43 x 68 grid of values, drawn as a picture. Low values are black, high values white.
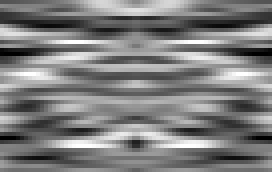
Mirror symmetry: left to right. Histogram: bell-shaped. Grain: streaks across. Slope: none.
